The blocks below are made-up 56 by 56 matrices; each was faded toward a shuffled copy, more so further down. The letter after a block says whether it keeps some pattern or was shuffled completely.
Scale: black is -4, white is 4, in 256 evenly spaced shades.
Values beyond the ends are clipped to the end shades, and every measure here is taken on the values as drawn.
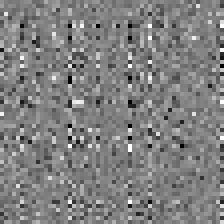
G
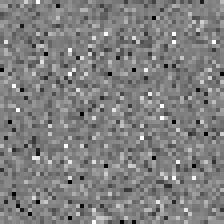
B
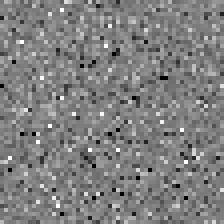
B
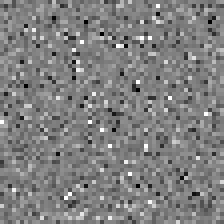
B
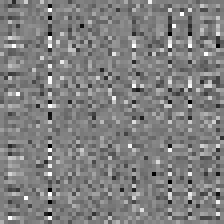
G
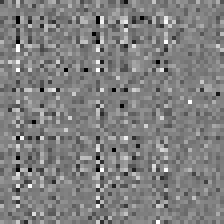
G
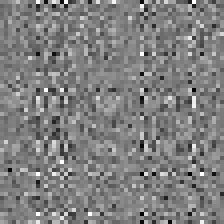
G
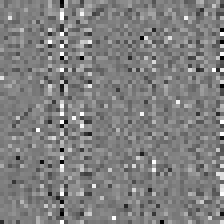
G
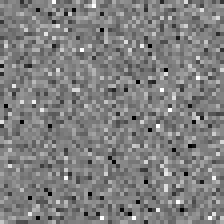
B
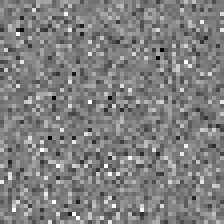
B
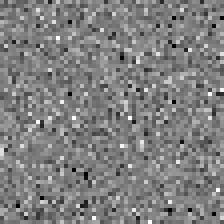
B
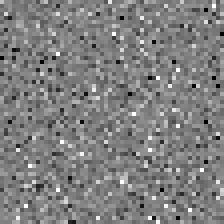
B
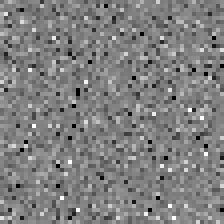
B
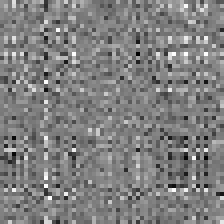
G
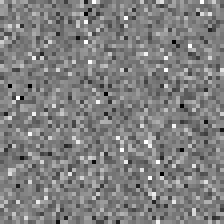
B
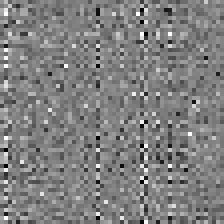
G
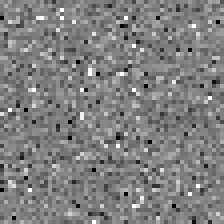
B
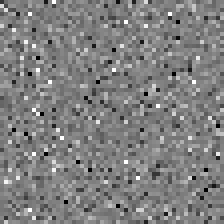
B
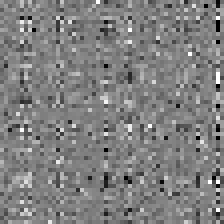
G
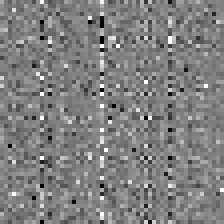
G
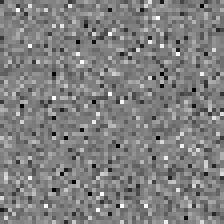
B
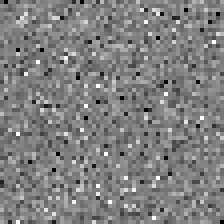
B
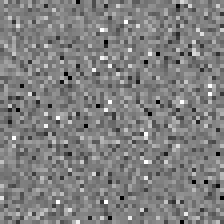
B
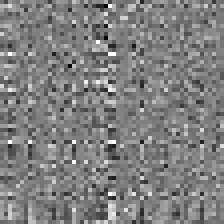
G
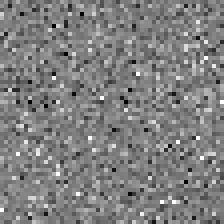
B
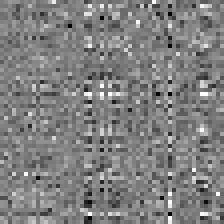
G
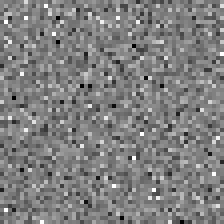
B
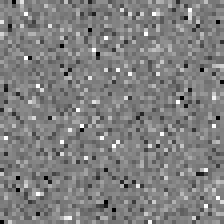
B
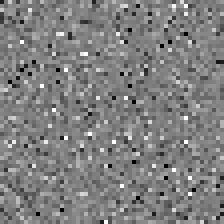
B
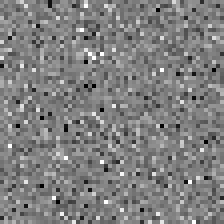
B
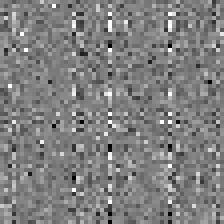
G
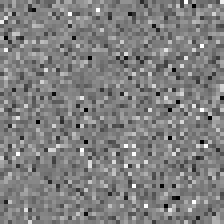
B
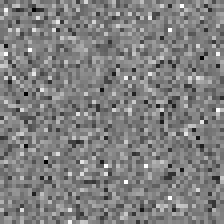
B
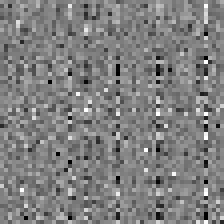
G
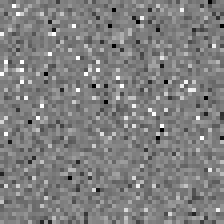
B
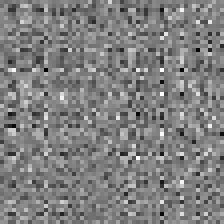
G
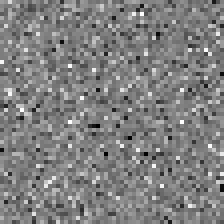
B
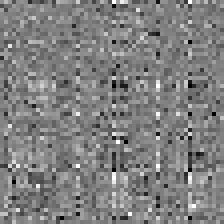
G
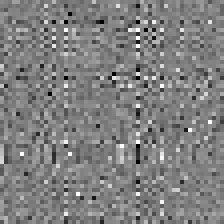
G
